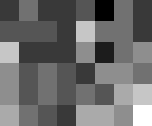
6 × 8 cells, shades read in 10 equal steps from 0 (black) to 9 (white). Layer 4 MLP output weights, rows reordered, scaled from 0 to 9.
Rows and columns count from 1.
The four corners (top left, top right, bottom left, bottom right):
2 2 6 9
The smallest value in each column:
2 2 2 2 2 0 4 2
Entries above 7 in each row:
0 0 0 0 0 1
